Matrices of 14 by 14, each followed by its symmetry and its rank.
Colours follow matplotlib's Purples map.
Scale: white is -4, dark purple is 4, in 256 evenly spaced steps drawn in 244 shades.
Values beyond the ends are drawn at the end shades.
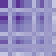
symmetric, rank one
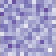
symmetric, full rank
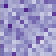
symmetric, full rank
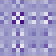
symmetric, rank one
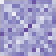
symmetric, full rank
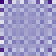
symmetric, rank one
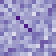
symmetric, full rank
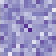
symmetric, full rank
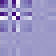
symmetric, rank one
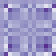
symmetric, rank one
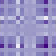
symmetric, rank one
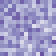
symmetric, full rank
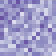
symmetric, full rank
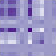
symmetric, rank one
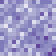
symmetric, full rank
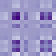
symmetric, rank one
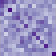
symmetric, full rank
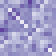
symmetric, full rank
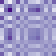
symmetric, rank one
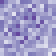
symmetric, full rank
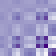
symmetric, rank one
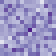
symmetric, full rank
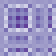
symmetric, rank one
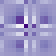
symmetric, rank one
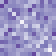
symmetric, full rank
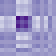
symmetric, rank one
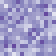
symmetric, full rank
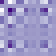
symmetric, rank one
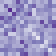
symmetric, full rank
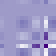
symmetric, rank one
